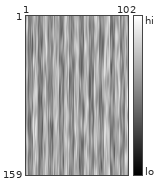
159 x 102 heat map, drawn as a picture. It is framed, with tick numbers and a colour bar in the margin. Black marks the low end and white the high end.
Stripes: upright, repeating 10 times. Average level on the scale: 60%. Slope: none. Grain: streaks running down.
